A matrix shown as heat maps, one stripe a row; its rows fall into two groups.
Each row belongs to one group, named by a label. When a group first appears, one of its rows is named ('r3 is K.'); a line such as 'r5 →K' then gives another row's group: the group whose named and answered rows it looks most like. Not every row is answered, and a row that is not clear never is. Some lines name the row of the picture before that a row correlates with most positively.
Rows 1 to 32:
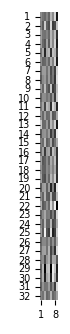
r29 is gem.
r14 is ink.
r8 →ink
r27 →ink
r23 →ink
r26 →ink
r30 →gem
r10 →ink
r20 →ink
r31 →ink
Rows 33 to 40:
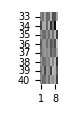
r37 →ink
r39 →gem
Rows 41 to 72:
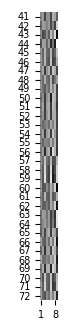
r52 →gem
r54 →gem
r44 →ink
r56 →gem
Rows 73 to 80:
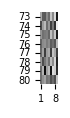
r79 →gem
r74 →ink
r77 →gem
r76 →ink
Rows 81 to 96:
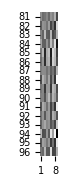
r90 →gem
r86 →gem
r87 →ink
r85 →gem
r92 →gem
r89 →gem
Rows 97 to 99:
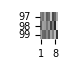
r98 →ink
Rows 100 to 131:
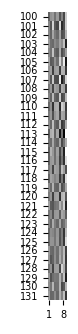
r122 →gem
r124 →ink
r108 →gem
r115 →ink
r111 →gem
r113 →ink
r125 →ink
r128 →gem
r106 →gem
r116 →ink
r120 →gem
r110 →gem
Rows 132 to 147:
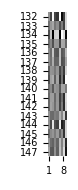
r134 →gem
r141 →ink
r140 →gem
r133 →ink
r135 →gem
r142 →ink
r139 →ink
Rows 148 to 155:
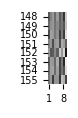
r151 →gem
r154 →ink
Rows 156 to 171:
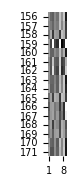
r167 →ink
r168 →gem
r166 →ink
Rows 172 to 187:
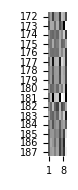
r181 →gem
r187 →ink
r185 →ink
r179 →gem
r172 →gem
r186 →ink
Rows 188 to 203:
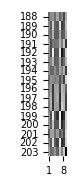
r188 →ink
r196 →gem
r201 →ink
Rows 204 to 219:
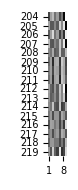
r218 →ink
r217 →gem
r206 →ink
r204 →ink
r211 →gem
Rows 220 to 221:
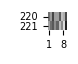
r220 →gem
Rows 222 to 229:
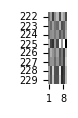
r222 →gem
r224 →ink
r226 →ink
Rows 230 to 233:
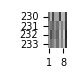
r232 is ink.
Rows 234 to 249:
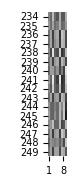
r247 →gem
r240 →ink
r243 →gem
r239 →gem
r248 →ink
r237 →gem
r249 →gem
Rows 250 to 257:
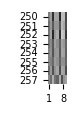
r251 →gem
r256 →gem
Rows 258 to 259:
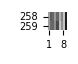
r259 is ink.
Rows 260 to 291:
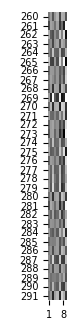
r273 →ink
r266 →ink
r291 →gem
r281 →ink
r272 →ink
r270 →gem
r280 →gem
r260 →gem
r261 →ink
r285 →ink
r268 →gem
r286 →gem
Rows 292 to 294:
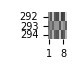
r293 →gem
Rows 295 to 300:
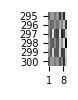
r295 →ink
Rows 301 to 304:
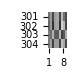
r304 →gem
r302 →gem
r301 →gem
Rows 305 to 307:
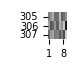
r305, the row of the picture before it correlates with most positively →303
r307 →ink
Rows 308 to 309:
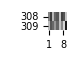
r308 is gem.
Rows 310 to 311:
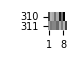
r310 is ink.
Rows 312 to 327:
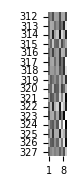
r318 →ink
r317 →ink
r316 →gem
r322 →gem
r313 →ink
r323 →ink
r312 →gem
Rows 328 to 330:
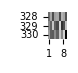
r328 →gem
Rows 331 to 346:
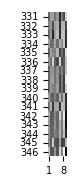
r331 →ink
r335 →ink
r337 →ink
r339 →ink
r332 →gem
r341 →gem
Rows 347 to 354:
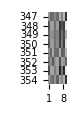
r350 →ink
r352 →gem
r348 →ink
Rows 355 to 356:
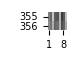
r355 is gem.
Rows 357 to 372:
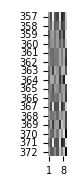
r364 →ink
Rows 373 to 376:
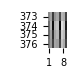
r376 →gem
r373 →gem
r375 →gem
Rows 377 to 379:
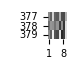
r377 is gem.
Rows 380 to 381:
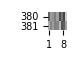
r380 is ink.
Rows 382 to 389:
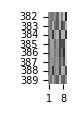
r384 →gem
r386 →ink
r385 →ink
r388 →gem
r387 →ink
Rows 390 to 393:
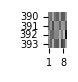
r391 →gem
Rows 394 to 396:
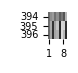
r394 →ink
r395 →gem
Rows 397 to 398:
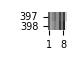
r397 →ink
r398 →ink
